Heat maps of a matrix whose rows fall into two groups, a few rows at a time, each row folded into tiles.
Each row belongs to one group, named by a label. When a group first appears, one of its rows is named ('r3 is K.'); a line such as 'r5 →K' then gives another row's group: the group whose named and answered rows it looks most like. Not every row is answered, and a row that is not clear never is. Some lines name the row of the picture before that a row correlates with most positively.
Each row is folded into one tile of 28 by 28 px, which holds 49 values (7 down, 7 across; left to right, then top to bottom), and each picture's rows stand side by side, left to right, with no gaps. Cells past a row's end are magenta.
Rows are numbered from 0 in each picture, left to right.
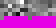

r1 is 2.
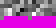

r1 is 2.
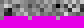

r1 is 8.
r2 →8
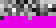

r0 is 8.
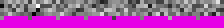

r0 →8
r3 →2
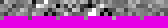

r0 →2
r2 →8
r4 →8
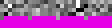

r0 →2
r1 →2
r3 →8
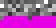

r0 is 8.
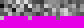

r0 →8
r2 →2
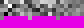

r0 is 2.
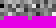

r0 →8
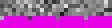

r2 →2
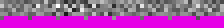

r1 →2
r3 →2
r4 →8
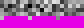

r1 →8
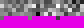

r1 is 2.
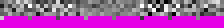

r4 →2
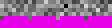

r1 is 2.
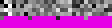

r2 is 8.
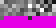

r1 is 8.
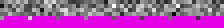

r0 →8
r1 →8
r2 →2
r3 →2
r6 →2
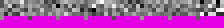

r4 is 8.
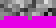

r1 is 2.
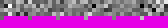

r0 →2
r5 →8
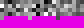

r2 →2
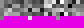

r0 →2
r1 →8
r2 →2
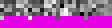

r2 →2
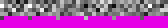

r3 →8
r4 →8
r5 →2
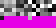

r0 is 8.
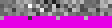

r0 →8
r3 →8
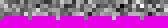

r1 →2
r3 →2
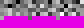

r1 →2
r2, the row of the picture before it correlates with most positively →1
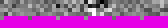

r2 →8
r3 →2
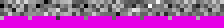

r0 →8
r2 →8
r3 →8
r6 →8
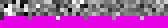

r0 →2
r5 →8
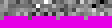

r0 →2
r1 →2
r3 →2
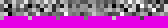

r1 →8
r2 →2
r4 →8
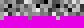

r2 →8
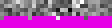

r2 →8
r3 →8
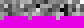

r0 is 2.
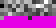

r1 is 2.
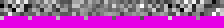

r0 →8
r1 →8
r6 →8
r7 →2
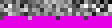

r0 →2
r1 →8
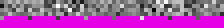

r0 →8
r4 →2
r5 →8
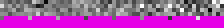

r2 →8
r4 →2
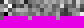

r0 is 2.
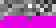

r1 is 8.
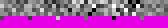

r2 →8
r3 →2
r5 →8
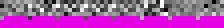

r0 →8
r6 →8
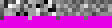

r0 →2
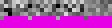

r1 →8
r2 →8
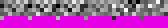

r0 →8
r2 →8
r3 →8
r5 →2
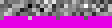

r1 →8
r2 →2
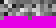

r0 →2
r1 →2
